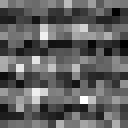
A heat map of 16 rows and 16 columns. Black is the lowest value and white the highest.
Calmest part: top left. Slope: none. Ninth with the lowest average: middle right. Stripes: horizontal, repeating 4 times.
